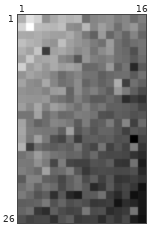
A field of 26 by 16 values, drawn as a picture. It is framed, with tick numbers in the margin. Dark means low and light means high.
Stripes: none. Slope: up to the top left. Ninth with the lowest average: bottom right. Ninth with the highest average: top left.
